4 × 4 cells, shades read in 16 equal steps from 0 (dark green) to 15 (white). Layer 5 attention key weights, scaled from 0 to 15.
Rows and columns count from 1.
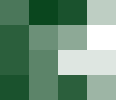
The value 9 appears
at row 4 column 4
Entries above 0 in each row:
3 4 4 4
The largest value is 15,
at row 2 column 4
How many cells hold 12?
0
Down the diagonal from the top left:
4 6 13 9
